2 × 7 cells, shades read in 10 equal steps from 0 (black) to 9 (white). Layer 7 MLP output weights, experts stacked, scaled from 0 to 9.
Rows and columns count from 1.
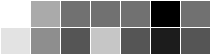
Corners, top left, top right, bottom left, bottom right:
9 4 8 3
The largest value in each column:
9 6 4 7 4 1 4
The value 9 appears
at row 1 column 1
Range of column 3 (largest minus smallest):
1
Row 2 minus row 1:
-1 -1 -1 3 -1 1 -1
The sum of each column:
17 11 7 11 7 1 7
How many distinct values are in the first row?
4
